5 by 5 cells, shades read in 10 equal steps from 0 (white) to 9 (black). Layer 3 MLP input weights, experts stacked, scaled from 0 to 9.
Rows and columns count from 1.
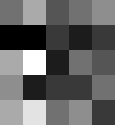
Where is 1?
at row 5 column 2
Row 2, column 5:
7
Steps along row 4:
up down same down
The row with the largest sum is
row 2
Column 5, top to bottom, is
4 7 6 5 7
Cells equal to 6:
2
